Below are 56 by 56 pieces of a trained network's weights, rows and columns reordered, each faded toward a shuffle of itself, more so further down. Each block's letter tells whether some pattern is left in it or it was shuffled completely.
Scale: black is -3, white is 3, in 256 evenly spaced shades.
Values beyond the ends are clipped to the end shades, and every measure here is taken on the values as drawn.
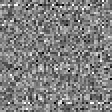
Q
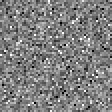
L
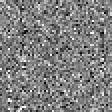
Q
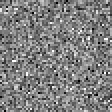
L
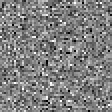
Q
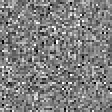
Q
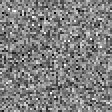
L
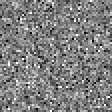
L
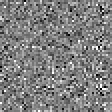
Q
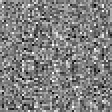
Q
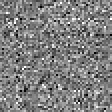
Q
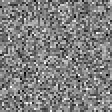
L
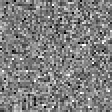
L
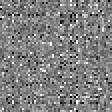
Q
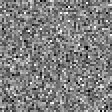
L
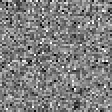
Q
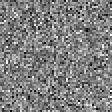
L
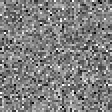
Q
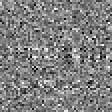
Q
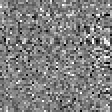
Q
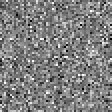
Q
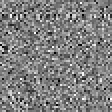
Q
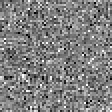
Q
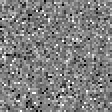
L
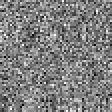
Q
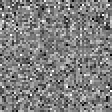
Q
